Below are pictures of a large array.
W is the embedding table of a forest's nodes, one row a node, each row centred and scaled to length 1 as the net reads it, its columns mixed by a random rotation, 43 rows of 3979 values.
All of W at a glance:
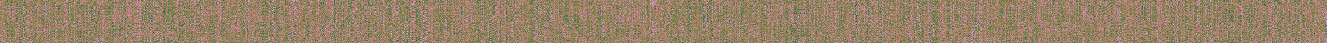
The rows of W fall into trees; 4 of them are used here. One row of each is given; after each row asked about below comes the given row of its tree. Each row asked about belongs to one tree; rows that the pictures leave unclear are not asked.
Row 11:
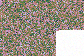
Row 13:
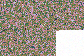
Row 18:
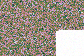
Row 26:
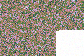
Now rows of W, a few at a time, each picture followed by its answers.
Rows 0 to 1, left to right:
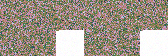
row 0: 13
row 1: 18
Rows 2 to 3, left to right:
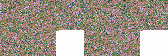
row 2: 26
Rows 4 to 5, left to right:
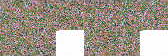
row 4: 18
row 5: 26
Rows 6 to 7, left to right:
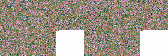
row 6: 11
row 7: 13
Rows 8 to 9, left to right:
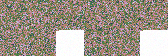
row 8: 11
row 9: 13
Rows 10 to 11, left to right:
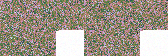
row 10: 18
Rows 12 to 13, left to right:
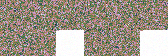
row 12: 11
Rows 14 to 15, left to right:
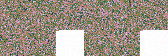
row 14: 11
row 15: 18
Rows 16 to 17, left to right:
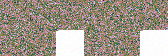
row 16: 18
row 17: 11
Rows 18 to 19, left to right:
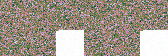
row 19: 11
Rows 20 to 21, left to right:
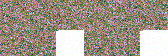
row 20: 18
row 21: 18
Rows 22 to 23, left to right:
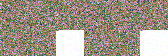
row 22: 26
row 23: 13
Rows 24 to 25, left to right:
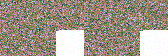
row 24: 18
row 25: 26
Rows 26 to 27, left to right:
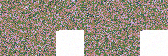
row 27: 18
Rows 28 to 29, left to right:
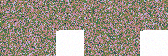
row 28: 13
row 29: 26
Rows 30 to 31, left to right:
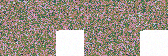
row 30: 13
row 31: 26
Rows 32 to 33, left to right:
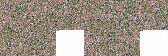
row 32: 11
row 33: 26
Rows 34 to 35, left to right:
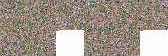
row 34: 26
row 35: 13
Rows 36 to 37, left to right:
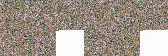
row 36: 26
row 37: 11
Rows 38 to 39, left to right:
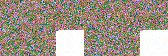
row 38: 18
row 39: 11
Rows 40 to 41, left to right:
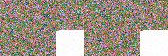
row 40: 18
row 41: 13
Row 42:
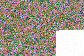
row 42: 11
